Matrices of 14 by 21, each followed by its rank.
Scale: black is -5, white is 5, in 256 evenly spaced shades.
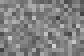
full rank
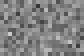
full rank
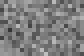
full rank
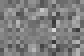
three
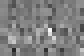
three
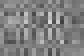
two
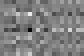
two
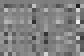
two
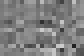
three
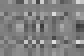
two
